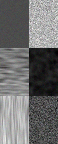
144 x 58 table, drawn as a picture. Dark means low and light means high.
The table splits into 3 rows of 2 panels. Panel 1,1: low, flat. Panel 1,2: high, fine-grained. Panel 2,1: middling, streaked across. Panel 2,2: very low, blotchy, faint in contrast. Panel 3,1: high, streaked downward. Panel 3,2: low, fine-grained.
